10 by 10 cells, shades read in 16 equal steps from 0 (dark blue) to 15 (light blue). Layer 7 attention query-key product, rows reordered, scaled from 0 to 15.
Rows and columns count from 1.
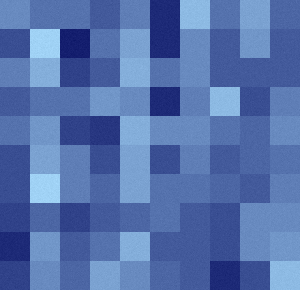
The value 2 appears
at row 5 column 4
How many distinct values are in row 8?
6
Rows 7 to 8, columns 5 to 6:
11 7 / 6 7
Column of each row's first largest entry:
7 2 2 8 5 2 2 9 5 10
